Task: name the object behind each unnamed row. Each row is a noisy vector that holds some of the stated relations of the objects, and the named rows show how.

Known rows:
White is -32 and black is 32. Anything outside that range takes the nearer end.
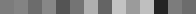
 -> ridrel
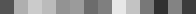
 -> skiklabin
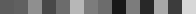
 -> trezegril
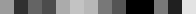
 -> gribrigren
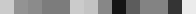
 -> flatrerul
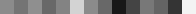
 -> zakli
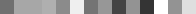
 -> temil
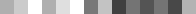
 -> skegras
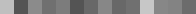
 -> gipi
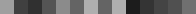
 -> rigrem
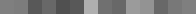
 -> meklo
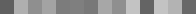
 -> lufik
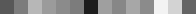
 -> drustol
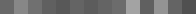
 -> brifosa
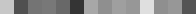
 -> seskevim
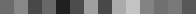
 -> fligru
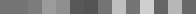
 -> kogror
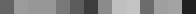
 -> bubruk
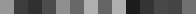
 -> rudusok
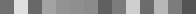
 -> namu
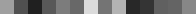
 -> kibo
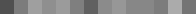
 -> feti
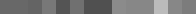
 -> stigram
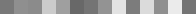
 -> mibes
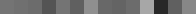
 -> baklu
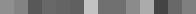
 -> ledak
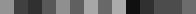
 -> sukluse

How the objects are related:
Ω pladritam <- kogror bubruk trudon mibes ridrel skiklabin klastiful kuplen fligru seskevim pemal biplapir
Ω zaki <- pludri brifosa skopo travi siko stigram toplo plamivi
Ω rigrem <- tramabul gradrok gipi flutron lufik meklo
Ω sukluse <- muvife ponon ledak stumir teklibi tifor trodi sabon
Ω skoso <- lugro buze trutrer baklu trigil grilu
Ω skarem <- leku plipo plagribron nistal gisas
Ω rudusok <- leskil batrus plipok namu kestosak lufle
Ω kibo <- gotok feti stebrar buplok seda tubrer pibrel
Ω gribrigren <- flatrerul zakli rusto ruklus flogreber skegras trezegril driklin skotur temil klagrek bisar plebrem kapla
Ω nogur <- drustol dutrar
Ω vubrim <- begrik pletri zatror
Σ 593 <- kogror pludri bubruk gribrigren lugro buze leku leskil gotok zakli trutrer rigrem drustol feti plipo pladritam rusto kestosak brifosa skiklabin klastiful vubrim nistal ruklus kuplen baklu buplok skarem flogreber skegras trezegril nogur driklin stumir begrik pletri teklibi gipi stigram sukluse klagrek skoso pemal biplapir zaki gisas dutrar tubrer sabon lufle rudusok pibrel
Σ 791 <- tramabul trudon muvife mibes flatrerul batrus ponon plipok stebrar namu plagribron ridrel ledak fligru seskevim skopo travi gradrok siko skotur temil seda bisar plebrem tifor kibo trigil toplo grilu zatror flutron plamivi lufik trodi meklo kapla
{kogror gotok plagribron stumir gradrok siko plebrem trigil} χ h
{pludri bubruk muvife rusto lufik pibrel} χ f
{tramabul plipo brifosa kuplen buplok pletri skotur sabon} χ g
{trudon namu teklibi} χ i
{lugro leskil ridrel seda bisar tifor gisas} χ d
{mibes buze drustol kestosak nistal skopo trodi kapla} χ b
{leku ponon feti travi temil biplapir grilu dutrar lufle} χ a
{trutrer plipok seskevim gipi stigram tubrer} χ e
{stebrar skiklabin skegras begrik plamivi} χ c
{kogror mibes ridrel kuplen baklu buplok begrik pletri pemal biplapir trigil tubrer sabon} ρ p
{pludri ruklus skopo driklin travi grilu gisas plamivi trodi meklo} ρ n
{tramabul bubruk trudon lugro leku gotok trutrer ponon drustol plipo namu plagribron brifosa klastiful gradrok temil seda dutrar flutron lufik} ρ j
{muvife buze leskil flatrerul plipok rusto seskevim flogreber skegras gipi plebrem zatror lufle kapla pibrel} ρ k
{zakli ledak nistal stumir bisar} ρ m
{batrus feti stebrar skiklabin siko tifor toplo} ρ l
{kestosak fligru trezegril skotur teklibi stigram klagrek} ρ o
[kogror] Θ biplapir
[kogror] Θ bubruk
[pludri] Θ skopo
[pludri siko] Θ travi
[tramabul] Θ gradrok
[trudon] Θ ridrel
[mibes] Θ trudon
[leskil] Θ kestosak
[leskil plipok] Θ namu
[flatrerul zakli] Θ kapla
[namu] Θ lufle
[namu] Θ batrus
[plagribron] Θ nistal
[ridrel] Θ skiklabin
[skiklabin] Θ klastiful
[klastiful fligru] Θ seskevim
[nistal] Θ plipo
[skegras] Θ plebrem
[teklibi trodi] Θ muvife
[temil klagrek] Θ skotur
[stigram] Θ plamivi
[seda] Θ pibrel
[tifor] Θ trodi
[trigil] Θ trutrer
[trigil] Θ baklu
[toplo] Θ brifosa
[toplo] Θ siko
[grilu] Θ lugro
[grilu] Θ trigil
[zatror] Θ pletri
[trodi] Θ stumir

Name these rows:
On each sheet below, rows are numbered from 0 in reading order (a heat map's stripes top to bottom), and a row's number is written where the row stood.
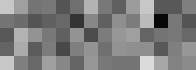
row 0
zatror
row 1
pemal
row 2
teklibi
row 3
tifor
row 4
plipok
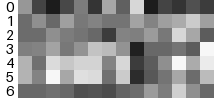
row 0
pladritam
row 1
siko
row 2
gotok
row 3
bisar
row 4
kapla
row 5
rusto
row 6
trutrer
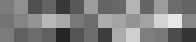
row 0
flutron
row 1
skopo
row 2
klastiful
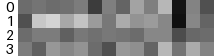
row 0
kuplen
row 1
begrik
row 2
gisas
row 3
stumir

